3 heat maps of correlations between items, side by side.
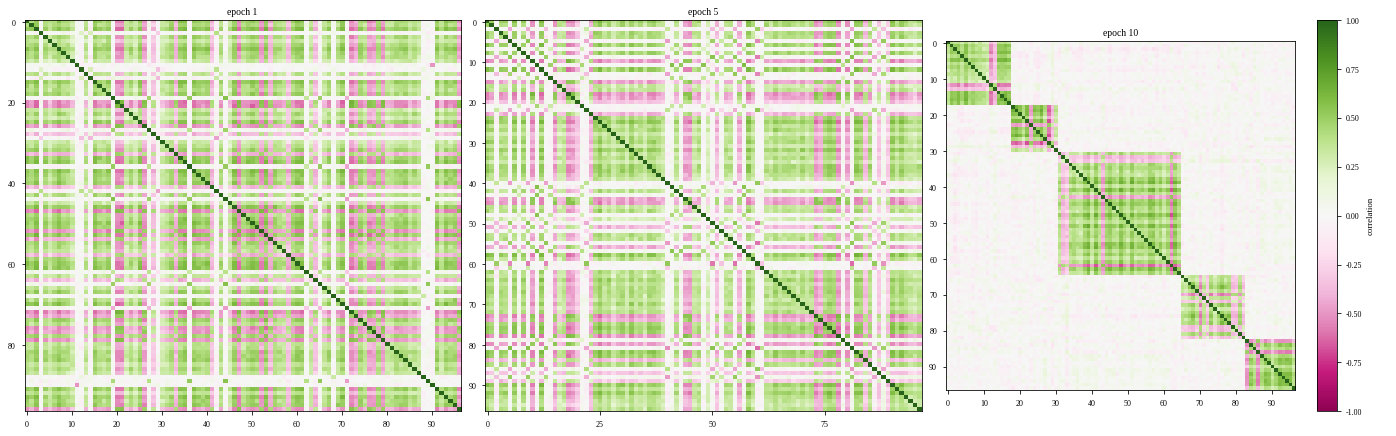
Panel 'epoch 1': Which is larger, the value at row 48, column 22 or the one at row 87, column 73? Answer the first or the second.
the first
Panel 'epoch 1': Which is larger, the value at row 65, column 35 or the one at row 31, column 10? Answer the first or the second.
the second
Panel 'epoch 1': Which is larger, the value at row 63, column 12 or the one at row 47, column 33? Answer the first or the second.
the second
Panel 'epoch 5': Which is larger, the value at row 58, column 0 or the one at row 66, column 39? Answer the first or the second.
the first
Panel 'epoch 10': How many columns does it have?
97
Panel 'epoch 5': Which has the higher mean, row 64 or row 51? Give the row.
64
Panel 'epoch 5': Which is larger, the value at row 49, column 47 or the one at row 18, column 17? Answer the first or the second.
the first
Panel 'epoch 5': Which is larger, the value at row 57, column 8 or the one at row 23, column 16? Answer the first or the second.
the first
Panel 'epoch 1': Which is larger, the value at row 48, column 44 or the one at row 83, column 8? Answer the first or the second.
the second
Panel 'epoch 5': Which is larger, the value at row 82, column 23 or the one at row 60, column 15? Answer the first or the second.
the second
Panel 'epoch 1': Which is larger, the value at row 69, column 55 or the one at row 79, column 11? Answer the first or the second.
the first
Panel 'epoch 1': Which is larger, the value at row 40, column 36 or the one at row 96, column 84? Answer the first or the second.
the first
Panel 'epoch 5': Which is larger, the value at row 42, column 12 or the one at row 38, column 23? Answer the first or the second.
the first
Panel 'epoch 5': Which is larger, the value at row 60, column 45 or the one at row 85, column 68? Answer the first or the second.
the second
